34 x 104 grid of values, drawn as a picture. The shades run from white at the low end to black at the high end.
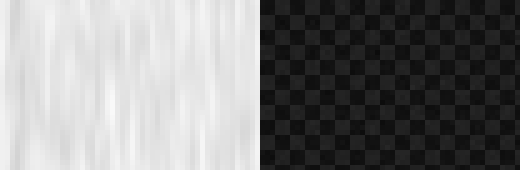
It is made of 1 by 2 panels. Panel 1,1: very low, streaked downward, faint in contrast. Panel 1,2: very high, checkered, faint in contrast.
